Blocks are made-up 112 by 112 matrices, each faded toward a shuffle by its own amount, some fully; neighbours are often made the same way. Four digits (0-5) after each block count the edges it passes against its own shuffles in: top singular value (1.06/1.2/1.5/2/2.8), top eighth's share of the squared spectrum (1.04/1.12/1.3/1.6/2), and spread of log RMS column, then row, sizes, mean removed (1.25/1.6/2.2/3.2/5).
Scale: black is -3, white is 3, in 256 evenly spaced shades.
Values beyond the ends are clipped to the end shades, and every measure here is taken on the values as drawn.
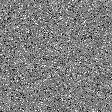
0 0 0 0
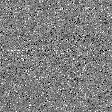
1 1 0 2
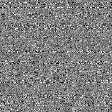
2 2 0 4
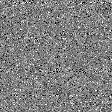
0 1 0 2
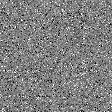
0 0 0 1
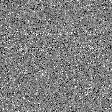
0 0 0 1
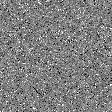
0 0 0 0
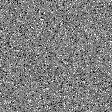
0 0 0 0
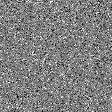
0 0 0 1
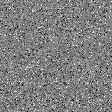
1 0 0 1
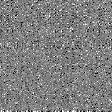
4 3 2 2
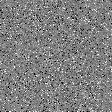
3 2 0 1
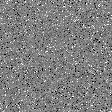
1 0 0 0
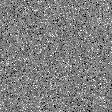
2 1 0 0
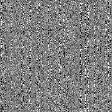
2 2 4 0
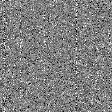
1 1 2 0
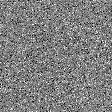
0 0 0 0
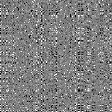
5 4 3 2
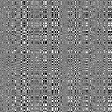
5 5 5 4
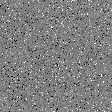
0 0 0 0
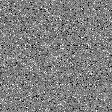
1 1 0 2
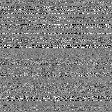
2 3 0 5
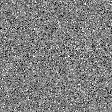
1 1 0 2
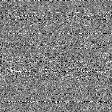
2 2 0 4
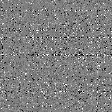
2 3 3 3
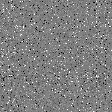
1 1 1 1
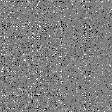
2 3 2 2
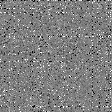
2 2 2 2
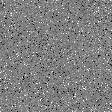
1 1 0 0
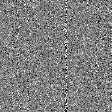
2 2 3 0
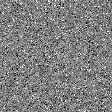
1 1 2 0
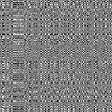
5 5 4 4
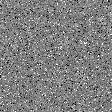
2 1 0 0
